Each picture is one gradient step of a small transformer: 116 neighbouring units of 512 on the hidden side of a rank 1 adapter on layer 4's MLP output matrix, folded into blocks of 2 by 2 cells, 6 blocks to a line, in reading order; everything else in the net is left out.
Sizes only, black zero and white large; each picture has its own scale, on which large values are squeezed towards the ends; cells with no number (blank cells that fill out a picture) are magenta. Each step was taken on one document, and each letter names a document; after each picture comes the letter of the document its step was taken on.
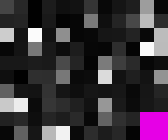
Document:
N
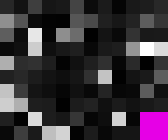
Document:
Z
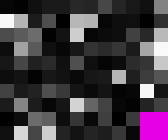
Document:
Z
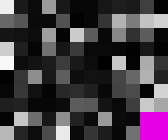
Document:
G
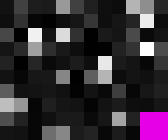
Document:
N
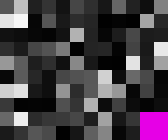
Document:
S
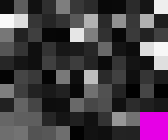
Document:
Z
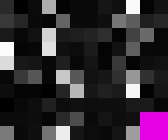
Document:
G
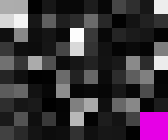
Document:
S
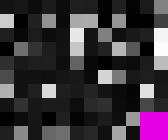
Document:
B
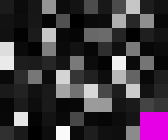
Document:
G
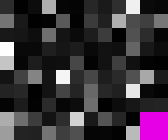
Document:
G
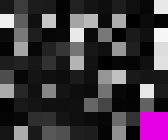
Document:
B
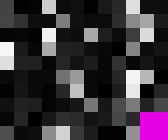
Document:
G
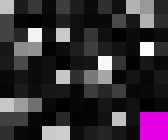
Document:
N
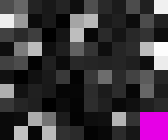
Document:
Z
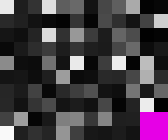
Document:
G
